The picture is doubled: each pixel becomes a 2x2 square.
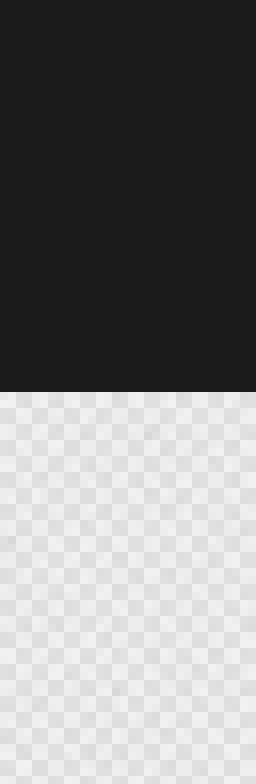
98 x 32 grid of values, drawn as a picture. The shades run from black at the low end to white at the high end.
The table splits into 2 rows of 1 panel. Panel 1,1: very low, flat. Panel 2,1: very high, checkered, faint in contrast.
